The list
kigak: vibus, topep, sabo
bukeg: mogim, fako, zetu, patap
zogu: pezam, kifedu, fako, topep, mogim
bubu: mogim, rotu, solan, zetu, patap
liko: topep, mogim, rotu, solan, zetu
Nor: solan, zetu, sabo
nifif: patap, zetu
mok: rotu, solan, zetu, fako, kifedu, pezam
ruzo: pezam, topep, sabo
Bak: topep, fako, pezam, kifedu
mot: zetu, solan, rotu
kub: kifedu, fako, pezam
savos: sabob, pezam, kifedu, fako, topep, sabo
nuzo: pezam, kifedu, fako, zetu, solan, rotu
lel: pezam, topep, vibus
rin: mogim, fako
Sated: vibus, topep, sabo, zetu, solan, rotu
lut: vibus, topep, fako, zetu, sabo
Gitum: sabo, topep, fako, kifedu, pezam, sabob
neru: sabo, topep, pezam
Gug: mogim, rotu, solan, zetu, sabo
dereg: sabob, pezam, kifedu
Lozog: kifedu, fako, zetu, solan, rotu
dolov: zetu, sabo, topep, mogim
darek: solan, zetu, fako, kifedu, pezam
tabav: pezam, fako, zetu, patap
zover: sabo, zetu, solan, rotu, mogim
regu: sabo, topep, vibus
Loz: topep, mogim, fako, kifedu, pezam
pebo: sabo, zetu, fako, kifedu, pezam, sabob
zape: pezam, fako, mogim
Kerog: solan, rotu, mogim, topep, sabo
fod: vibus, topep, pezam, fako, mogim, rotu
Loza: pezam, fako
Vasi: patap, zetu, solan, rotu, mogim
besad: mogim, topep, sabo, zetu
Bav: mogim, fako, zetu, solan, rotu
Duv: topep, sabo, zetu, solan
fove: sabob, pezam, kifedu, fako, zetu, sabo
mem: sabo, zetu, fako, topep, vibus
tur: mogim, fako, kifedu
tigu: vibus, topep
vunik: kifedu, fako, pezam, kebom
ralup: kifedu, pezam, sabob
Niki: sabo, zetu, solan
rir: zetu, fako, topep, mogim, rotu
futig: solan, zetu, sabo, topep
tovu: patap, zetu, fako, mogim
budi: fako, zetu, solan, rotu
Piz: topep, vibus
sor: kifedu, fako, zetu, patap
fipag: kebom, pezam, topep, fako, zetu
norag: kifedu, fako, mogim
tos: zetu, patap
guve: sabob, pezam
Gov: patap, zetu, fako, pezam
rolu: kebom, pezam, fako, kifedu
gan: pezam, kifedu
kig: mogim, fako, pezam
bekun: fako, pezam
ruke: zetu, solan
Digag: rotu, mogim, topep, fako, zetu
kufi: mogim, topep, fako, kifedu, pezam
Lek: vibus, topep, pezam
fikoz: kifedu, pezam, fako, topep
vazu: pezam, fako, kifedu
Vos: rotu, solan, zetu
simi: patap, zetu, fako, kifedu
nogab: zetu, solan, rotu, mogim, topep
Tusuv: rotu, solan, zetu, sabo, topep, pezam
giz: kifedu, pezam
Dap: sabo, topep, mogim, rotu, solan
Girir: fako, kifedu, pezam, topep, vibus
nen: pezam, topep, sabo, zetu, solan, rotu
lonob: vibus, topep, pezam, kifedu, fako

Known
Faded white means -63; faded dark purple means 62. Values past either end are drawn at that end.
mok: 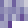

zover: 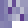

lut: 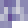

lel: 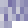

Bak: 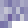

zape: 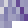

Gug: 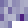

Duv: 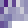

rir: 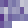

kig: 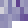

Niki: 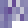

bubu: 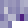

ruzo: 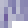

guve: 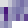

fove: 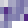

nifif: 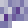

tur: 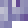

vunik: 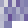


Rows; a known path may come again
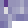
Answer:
besad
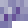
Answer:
tos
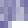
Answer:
Gitum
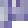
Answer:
norag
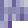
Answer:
mok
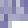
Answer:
neru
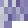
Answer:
vunik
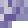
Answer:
simi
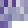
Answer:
Duv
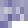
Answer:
Bak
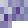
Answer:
nifif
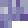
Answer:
bukeg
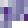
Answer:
fove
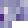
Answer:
Digag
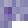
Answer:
pebo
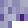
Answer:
Gug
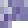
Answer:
Gov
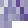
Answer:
zape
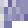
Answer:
giz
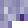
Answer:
bubu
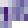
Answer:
guve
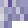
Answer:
fikoz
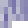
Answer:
ruzo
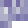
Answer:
kufi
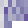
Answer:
gan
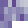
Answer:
nogab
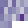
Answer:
Kerog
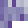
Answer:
mot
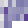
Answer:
ralup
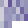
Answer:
zogu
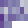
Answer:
rir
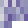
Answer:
kub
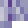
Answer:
Girir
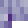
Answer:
Lozog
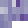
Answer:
rin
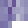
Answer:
mem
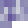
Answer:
lut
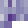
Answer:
sor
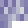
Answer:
Dap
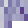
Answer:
nuzo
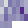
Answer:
tabav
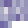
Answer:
Loz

